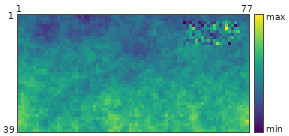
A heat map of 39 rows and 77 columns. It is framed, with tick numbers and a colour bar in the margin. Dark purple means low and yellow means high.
Grain: blotchy. Odd patch: rougher, in the top right. Roughest part: top right. Slope: up to the bottom.
